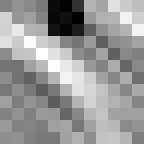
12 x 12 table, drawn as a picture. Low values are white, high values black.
Average level on the scale: 40%. Odd patch: higher, in the top middle. Slope: none. Ninth with the highest average: top middle.
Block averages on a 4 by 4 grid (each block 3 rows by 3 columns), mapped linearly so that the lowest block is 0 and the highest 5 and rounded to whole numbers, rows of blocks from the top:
1530 / 1022 / 3202 / 2212
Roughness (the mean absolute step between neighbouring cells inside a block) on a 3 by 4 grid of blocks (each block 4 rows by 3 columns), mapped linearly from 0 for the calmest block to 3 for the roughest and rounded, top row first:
1331 | 1212 | 0110
